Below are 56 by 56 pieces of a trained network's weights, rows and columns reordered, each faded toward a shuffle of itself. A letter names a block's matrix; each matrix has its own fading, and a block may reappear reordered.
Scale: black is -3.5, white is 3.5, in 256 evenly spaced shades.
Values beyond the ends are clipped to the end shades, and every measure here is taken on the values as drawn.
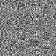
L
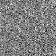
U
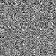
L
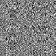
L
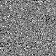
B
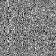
U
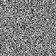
U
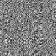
L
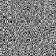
L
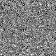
B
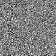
U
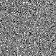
B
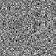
L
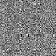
L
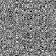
L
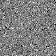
B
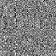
L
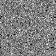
B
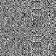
L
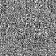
U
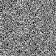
U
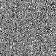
B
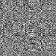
L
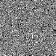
B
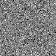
B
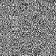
L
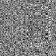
L
